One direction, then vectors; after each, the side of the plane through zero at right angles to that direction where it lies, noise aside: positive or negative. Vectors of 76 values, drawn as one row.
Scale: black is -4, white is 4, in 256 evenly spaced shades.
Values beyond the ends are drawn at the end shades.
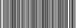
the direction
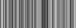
positive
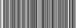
positive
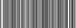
positive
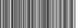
positive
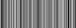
negative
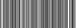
positive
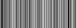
negative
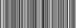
positive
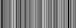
negative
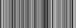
positive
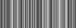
negative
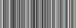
positive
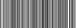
positive
